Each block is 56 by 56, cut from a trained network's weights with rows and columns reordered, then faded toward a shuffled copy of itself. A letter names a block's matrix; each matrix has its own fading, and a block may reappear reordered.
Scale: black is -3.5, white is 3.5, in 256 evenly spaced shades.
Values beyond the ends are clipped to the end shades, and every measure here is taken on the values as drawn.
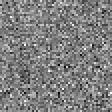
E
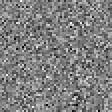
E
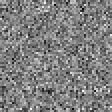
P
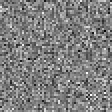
E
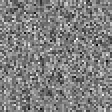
P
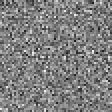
P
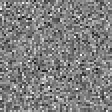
P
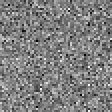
E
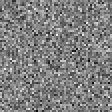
P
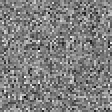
E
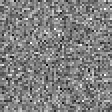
E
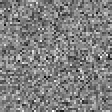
P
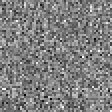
E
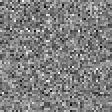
E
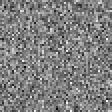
P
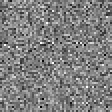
P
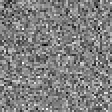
E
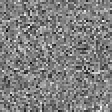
E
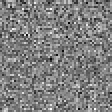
E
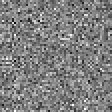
E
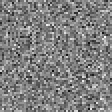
P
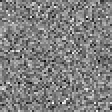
P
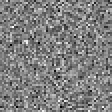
E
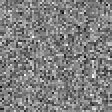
P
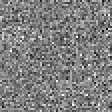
E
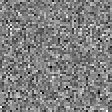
E
